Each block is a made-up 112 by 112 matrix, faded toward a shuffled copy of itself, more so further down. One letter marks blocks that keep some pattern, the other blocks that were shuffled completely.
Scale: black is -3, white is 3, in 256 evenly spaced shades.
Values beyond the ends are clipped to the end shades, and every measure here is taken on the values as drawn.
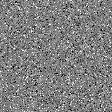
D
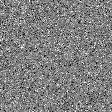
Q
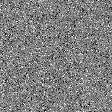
D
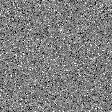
Q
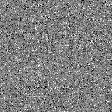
D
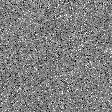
Q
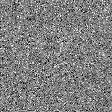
D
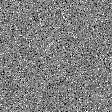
Q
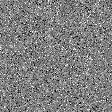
Q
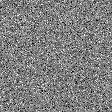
Q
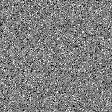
D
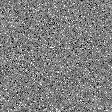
Q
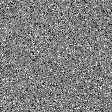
Q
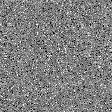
D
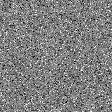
Q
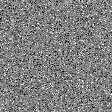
Q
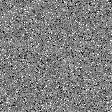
Q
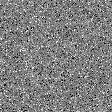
Q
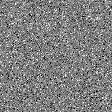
D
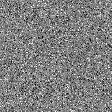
D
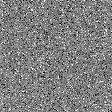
D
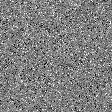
Q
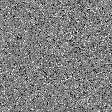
Q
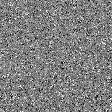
D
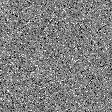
Q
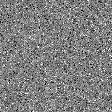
D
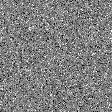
Q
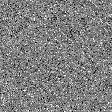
D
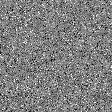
Q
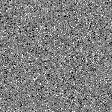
D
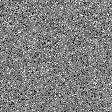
Q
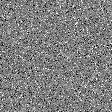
Q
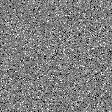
D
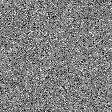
Q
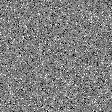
Q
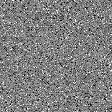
D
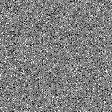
D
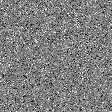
Q
